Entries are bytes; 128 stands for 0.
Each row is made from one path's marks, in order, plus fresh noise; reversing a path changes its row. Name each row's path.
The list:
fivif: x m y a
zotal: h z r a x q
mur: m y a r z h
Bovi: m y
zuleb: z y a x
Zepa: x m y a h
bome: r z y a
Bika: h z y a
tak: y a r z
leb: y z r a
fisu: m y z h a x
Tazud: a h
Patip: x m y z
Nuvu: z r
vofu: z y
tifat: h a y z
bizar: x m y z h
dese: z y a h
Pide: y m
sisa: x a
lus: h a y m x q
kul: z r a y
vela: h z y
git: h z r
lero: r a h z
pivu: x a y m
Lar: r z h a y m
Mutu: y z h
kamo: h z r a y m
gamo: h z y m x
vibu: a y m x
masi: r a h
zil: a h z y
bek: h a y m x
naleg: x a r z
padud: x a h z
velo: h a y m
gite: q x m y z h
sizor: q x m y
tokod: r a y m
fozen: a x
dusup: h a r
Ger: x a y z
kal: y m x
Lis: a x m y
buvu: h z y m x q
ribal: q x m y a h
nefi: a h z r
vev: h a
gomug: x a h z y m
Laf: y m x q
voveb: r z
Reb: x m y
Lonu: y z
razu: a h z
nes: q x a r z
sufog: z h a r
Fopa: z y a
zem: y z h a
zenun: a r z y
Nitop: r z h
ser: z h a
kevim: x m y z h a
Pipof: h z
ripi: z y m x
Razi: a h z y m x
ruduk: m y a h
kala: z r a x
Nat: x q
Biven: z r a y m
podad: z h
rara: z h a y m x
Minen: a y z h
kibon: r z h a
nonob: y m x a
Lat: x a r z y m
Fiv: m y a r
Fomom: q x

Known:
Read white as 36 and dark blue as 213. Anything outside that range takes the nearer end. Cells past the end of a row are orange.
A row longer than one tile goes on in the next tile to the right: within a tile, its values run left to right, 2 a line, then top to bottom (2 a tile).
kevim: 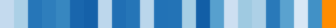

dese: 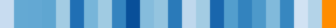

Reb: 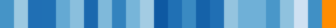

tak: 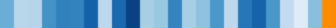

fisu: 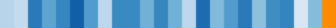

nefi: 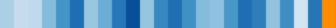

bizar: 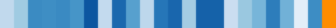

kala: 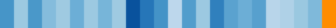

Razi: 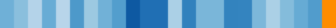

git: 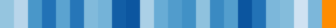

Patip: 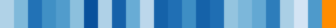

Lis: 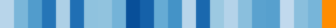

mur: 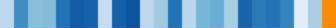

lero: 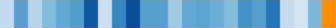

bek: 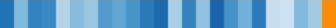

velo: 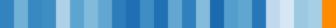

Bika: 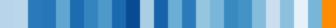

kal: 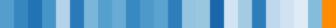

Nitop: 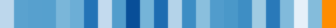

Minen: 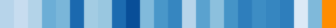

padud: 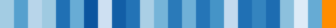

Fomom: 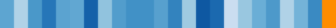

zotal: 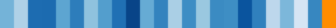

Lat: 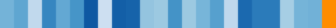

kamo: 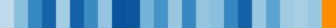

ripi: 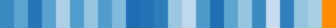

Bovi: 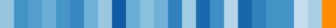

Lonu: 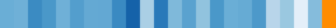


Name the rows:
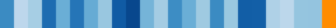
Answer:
dusup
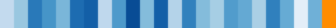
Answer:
kibon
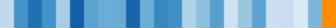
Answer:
nonob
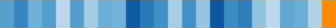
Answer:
rara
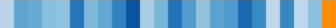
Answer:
sufog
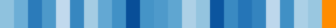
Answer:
zuleb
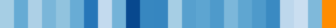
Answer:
masi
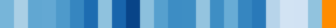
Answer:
tifat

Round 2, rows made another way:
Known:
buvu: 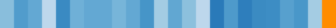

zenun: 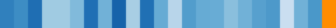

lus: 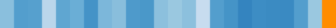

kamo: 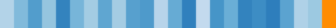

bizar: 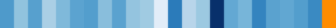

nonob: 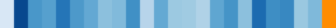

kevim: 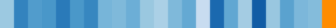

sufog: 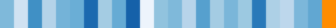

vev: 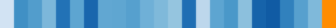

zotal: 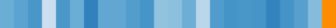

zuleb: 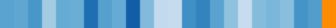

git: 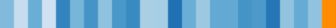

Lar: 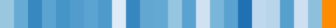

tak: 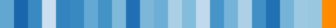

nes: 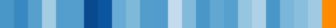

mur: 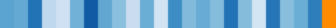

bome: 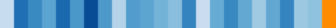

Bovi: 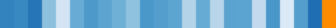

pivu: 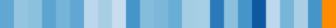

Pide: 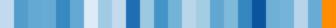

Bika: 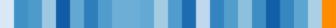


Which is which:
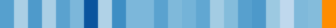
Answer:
nefi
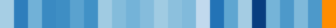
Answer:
fivif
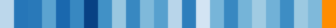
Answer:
kibon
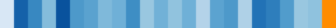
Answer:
leb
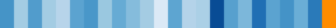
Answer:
Zepa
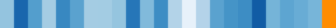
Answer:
Laf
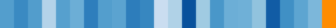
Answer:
bek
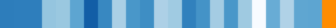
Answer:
fisu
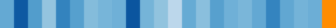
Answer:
kal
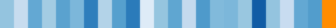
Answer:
Nuvu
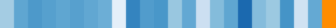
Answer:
tokod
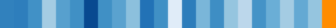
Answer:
razu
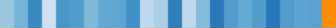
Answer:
Mutu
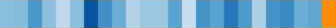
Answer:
ribal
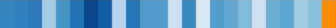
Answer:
lero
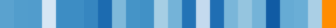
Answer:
tifat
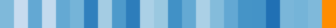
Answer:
dusup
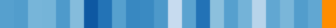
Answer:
Fomom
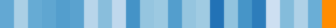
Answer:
gomug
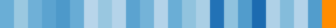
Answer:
Lat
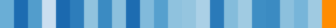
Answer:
Lonu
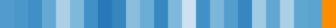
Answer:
sizor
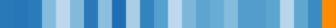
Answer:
Lis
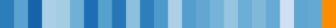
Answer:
zil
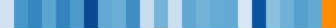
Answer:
ser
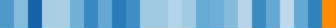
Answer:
kul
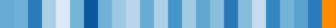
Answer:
ruduk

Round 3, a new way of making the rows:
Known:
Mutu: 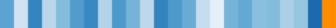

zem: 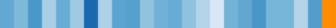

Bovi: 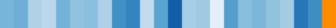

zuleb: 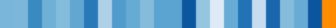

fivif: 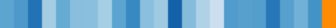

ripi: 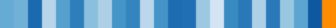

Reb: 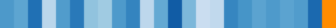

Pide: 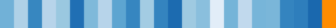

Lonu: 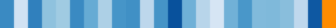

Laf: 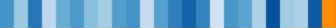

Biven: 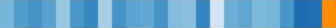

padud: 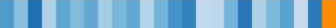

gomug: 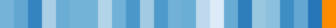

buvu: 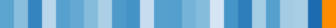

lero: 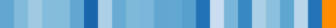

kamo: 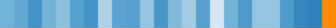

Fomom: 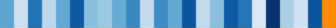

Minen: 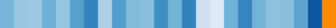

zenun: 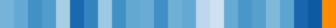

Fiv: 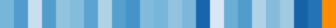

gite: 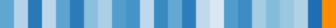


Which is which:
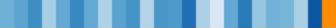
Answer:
Razi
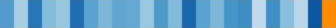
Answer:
nes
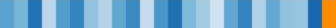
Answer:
gamo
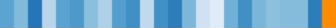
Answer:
bizar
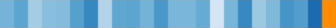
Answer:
Lar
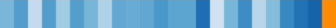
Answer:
tokod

